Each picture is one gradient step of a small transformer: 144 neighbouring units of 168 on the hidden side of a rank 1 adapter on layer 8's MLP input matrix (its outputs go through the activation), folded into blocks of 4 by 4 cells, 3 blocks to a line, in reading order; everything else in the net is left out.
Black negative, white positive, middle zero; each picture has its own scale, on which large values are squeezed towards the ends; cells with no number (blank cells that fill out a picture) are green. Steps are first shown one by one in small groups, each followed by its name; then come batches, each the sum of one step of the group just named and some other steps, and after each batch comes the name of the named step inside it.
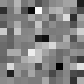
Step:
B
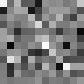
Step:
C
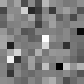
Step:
C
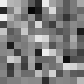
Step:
C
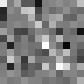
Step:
C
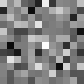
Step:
C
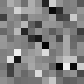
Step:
B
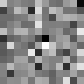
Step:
B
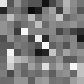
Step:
C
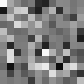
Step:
C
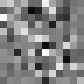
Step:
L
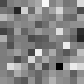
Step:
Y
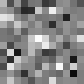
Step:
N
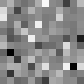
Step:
Y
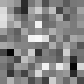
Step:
N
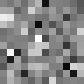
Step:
N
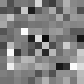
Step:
Y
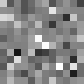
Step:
N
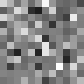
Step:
L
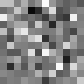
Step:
L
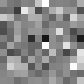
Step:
Y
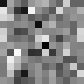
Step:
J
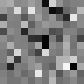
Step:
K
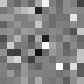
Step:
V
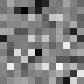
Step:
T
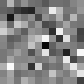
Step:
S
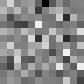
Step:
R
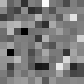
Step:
V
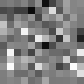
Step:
S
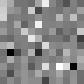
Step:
V
